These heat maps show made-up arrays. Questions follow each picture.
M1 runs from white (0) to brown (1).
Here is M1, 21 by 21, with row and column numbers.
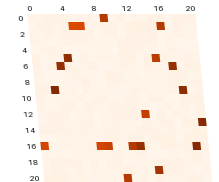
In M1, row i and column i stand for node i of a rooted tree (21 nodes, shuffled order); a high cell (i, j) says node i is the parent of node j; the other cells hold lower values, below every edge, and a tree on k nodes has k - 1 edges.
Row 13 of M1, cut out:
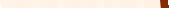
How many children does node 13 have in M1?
1
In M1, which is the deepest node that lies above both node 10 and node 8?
16
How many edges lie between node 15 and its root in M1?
2
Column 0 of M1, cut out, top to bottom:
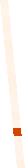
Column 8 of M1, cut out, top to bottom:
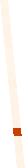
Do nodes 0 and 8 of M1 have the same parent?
yes
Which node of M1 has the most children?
16
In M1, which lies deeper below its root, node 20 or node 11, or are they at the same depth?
node 20
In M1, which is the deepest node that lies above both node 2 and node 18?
9
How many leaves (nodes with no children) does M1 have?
11
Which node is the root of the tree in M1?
1
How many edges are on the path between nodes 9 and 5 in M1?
4
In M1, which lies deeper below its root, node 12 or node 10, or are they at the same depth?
node 10
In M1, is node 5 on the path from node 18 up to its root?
no
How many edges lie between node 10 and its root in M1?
5
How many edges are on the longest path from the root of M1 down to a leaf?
5
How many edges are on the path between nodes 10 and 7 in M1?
5
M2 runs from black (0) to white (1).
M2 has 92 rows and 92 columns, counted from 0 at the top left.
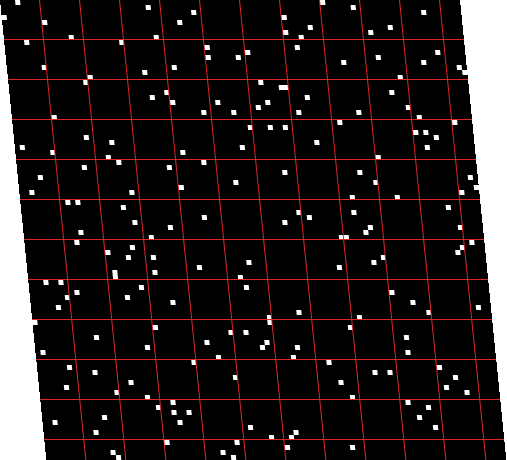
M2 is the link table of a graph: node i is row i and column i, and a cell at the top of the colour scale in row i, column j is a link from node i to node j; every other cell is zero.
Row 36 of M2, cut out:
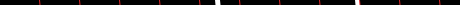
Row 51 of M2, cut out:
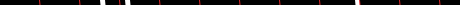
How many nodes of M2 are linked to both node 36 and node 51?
1
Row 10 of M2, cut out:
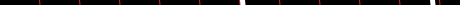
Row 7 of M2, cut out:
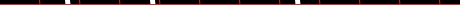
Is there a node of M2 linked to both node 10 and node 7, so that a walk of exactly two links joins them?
no
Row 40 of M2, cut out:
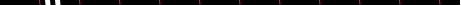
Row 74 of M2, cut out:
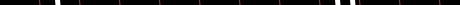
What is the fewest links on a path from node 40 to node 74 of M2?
2
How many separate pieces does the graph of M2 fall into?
1
